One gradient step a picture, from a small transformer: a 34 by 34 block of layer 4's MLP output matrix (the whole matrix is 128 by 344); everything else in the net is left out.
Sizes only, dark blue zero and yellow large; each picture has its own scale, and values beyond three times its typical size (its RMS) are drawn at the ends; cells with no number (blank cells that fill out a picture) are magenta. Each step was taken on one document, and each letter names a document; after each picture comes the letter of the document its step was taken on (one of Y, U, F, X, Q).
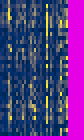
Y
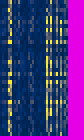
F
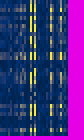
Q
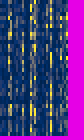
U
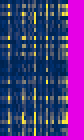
Y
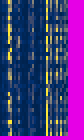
F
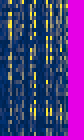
U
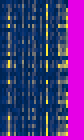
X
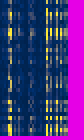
F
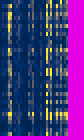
F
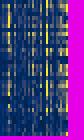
Y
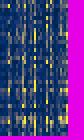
Y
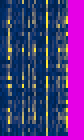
X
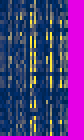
Y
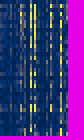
Q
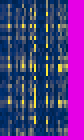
U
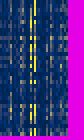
Q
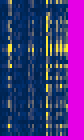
F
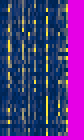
X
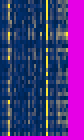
X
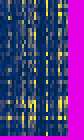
U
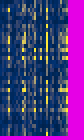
Y
